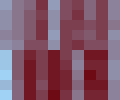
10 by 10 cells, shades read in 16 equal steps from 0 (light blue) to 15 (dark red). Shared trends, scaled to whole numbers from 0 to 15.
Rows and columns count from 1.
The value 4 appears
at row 1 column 1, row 1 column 5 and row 4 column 5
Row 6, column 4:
11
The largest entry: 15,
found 2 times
